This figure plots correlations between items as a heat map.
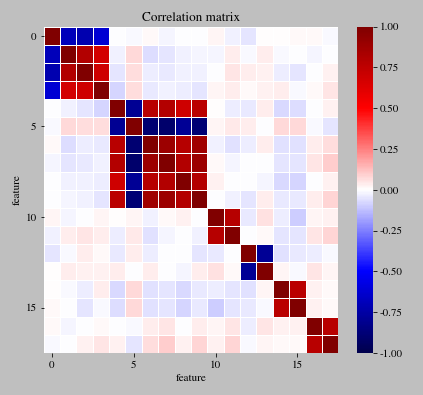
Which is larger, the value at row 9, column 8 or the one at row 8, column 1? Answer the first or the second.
the first
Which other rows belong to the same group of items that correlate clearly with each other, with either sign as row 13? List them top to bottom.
12
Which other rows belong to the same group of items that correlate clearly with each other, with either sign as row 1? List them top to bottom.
0, 2, 3
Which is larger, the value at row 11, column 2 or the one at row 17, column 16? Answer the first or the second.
the second
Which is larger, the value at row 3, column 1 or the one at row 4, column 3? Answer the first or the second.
the first
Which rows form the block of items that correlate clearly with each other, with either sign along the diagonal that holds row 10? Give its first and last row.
10 to 11
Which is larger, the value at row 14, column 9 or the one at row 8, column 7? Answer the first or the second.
the second
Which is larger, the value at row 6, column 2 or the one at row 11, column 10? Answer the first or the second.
the second
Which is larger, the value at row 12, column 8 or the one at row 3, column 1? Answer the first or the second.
the second
